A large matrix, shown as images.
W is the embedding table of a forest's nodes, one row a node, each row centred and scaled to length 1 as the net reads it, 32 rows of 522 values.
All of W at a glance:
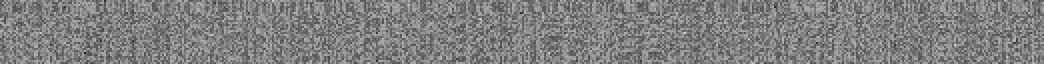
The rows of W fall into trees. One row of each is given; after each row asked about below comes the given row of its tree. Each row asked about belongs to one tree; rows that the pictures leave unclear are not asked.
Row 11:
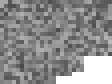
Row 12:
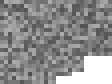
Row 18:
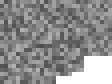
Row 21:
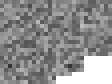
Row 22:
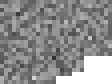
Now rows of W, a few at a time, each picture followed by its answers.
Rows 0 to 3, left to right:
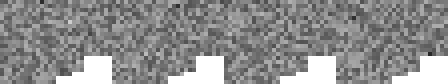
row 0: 22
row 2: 12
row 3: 12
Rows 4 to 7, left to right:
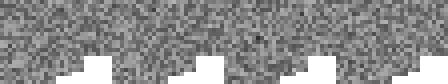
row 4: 12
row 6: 11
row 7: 22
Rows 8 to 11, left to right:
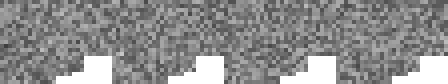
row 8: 21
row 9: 11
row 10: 18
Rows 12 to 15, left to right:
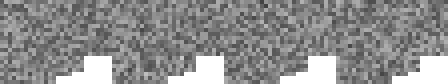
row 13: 12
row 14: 21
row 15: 11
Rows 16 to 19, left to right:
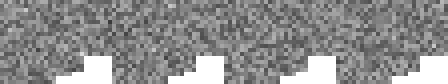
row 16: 21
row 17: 22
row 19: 12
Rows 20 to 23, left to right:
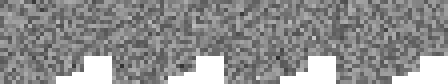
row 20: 12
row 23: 18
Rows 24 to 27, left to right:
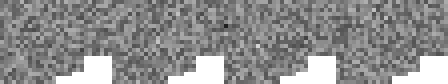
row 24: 12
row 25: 21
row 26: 18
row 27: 18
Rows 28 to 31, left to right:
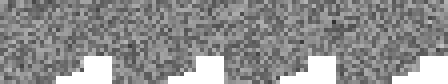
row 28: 11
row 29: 11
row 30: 21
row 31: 18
